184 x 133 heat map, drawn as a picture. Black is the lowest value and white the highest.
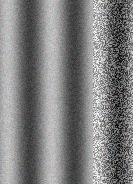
Seam: vertical, 70% of the way across, the left part calmer. Stripes: upright, repeating 3 times. Average level on the scale: 50%.
